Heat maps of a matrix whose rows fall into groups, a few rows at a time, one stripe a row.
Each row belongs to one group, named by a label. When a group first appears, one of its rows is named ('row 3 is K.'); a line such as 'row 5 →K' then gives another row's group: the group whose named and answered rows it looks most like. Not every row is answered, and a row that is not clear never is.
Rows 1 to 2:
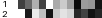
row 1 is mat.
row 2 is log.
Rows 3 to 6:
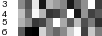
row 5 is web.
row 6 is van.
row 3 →mat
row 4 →log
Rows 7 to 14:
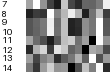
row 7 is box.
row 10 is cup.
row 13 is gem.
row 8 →van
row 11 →web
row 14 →cup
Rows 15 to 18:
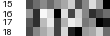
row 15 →mat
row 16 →log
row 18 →cup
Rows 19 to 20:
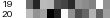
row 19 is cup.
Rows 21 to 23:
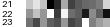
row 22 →log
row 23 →cup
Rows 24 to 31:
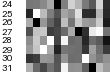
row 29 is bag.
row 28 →log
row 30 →cup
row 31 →web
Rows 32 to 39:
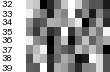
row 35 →box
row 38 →mat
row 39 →mat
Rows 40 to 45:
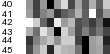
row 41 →gem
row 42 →web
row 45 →mat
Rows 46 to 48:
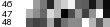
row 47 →van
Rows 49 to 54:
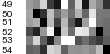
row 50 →gem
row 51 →gem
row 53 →web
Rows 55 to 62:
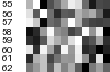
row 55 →web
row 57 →web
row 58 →cup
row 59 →van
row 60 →log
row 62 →mat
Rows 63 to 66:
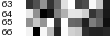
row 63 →mat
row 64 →web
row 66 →log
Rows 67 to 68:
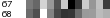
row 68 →cup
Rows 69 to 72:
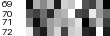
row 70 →mat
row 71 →van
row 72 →van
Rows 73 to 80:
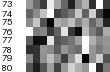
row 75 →web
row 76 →box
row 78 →cup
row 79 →van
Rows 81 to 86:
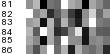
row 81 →web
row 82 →box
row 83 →gem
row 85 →web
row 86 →log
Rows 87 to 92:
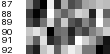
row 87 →gem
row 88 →van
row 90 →box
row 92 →log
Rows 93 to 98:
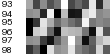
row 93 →box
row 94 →gem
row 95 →cup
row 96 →bag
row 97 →web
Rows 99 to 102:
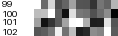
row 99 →box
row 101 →web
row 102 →cup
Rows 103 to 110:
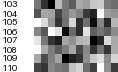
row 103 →gem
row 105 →box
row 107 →web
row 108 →box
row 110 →mat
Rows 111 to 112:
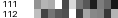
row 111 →log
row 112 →box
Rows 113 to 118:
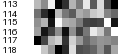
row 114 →gem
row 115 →van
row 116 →gem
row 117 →cup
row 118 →box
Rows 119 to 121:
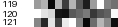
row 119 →gem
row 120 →box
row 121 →mat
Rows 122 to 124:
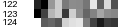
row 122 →cup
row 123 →cup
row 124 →web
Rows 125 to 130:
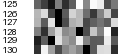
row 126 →web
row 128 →cup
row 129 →van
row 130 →mat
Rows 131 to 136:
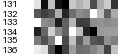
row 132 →gem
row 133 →box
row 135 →log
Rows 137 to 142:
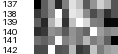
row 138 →log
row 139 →log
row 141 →log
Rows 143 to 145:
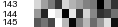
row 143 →web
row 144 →log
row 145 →van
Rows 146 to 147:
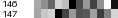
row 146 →van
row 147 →box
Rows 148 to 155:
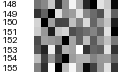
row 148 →mat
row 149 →van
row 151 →van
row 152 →bag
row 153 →mat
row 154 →bag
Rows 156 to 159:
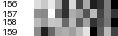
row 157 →bag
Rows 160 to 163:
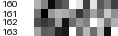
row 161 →cup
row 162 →gem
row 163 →box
